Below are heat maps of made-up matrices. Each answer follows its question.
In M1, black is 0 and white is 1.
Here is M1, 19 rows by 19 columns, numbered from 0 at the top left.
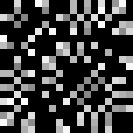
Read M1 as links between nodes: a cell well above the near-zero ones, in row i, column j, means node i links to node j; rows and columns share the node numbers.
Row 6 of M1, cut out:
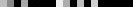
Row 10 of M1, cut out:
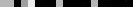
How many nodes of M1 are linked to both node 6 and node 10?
5
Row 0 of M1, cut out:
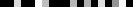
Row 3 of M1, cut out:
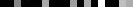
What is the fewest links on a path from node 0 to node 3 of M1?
2
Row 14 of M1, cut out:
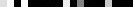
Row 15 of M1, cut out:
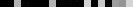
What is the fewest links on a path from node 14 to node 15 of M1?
1
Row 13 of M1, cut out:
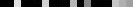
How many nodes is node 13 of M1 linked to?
7
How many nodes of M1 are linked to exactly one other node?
0
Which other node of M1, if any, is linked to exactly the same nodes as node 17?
node 12
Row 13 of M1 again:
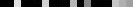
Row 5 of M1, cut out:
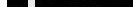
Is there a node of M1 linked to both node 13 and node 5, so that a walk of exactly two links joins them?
no
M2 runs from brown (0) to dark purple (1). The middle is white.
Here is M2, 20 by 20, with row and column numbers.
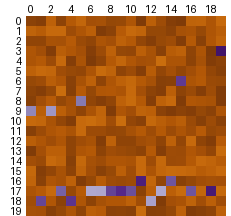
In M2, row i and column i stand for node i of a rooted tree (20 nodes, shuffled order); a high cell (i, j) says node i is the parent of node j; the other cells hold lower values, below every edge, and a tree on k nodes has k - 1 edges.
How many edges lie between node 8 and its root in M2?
1
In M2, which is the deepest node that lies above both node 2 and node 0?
9
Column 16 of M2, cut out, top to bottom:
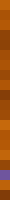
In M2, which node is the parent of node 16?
17
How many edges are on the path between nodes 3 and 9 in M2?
2
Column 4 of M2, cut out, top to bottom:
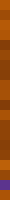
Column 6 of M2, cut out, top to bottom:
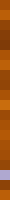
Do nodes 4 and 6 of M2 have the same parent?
no
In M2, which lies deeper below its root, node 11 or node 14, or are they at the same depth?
the same depth
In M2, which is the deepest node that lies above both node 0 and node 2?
9
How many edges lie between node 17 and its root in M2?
0
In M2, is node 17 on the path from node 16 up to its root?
yes
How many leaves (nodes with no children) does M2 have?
13
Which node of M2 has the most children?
17
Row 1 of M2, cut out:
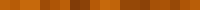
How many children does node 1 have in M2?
0
